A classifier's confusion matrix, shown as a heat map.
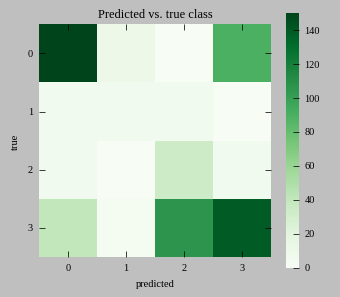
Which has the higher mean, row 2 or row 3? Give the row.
3
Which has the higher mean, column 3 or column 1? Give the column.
3
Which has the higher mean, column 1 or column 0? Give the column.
0
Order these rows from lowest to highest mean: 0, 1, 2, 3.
1, 2, 0, 3
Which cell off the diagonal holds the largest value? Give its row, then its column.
3, 2
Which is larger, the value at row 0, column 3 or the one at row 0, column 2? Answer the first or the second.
the first
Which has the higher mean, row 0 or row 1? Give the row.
0
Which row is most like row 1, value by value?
2
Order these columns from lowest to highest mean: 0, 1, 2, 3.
1, 2, 0, 3
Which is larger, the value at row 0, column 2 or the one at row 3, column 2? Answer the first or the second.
the second
